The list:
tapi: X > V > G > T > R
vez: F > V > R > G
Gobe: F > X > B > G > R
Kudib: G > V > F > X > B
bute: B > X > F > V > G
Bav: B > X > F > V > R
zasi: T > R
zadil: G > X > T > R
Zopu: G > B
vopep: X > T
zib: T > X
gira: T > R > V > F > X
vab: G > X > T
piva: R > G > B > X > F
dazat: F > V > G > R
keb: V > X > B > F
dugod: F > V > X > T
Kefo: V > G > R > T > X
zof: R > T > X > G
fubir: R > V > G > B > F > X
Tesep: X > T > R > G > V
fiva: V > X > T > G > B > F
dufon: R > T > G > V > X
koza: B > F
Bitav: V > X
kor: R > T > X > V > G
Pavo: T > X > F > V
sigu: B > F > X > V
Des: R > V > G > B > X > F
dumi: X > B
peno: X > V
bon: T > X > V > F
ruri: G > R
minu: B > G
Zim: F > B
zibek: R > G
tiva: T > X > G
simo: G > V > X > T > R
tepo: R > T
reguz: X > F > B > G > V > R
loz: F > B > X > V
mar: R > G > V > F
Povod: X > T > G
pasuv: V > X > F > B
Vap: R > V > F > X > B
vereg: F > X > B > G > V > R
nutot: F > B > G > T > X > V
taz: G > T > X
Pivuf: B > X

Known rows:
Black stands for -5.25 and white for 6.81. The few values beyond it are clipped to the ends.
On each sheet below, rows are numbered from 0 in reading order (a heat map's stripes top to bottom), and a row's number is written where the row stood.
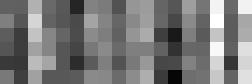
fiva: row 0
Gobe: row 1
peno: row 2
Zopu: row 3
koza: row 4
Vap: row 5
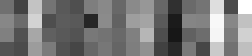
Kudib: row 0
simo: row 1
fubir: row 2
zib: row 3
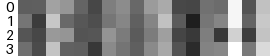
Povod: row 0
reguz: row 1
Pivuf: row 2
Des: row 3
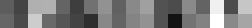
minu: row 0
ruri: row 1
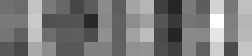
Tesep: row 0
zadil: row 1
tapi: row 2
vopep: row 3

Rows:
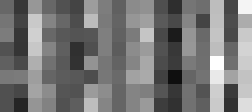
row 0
pasuv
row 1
loz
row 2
Bav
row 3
bon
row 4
piva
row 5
dufon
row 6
Zim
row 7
dumi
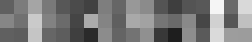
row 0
taz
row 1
nutot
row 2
zasi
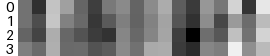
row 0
bute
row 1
Pavo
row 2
gira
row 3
kor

